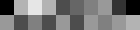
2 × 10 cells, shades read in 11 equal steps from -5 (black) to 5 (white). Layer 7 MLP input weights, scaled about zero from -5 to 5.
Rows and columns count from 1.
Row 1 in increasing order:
-5 -5 -3 -2 -1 0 1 2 2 4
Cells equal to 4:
1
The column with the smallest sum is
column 1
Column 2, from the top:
2 -2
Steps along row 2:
down up down up down up down up up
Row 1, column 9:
-3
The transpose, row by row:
-5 1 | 2 -2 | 4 0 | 2 -2 | -2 1 | -1 -2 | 0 1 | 1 0 | -3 1 | -5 2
